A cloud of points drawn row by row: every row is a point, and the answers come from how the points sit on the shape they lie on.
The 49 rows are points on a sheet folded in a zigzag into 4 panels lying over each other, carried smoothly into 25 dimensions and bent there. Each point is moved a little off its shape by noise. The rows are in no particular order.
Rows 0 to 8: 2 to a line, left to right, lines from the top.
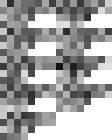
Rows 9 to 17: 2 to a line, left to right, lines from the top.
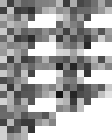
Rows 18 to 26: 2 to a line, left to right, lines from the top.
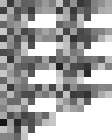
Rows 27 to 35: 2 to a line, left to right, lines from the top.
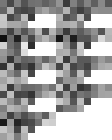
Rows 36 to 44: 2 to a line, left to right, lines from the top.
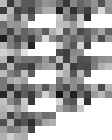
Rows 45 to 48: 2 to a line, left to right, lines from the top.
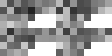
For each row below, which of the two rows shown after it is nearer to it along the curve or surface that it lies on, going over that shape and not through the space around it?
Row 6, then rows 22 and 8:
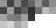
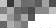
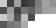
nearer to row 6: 22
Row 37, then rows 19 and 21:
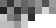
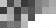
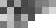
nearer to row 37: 21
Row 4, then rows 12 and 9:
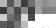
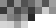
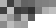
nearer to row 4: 9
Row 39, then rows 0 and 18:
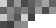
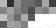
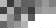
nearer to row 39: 18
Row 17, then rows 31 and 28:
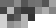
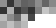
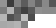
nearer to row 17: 28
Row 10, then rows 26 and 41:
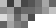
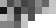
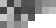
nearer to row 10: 41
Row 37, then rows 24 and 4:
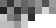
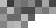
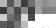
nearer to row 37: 24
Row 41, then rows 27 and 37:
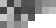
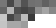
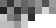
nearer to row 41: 37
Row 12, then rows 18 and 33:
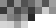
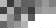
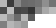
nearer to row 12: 33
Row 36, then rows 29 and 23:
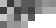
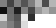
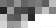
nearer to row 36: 29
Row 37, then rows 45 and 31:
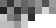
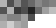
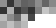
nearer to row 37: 31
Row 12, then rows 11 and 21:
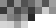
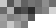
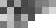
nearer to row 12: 11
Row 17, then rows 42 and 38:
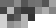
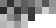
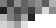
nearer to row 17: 38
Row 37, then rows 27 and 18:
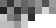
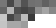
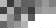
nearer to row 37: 27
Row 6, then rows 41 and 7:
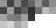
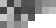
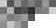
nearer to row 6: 7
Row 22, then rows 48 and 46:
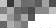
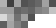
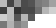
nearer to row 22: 48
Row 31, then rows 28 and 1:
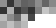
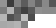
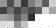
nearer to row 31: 1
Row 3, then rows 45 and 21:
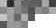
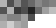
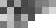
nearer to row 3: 21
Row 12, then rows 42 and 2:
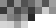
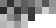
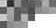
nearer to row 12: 42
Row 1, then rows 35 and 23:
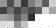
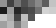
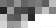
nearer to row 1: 23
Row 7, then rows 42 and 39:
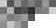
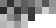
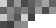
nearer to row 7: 42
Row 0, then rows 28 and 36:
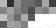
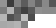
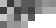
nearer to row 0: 36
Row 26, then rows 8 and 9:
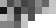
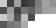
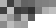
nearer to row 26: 8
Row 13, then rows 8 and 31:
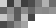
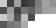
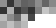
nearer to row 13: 8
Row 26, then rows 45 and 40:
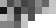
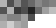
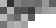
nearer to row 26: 40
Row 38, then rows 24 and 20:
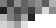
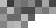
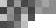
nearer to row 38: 24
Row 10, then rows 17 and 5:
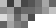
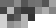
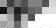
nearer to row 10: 5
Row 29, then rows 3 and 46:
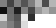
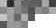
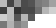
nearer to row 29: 46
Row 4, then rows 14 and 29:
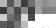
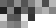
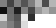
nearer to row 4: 29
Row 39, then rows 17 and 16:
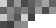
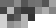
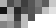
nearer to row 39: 16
